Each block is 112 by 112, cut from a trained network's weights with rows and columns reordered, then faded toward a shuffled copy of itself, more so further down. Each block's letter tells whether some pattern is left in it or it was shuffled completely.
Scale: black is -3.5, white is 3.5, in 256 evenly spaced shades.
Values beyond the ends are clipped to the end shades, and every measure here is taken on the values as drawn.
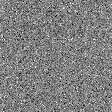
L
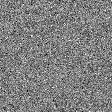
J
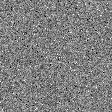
J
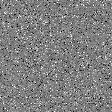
L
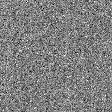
L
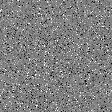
L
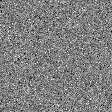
J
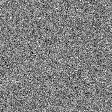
J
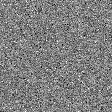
J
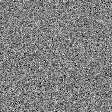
L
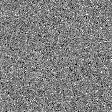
L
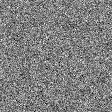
J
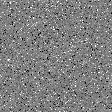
J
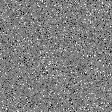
J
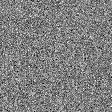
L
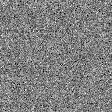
L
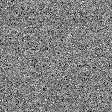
L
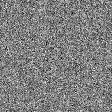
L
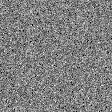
J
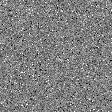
L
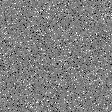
J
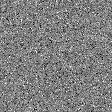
J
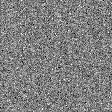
L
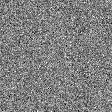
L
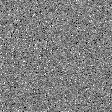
L
